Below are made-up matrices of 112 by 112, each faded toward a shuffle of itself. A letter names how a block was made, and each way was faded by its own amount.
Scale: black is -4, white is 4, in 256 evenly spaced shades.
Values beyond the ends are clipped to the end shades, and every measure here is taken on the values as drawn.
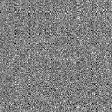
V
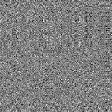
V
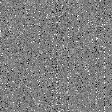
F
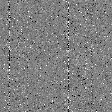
F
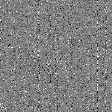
F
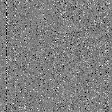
F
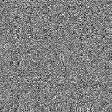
V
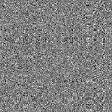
V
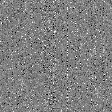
F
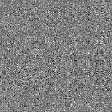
V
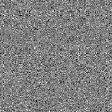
V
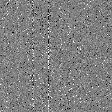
F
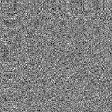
V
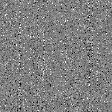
F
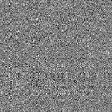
V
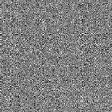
V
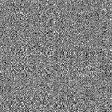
V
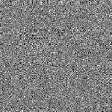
V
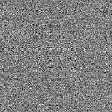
V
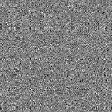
V
